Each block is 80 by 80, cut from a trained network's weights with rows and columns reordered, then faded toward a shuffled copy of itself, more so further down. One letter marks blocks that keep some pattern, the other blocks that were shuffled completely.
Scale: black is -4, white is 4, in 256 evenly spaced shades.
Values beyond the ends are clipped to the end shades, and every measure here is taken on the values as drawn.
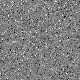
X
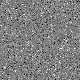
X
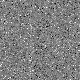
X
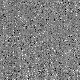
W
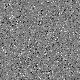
X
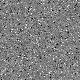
X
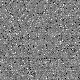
W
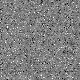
W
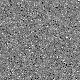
X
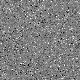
X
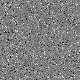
X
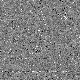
W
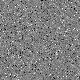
X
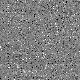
W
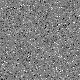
X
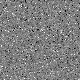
X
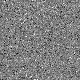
X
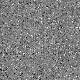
W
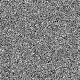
W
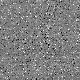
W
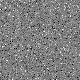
X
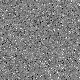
X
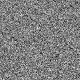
W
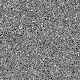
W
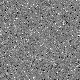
X
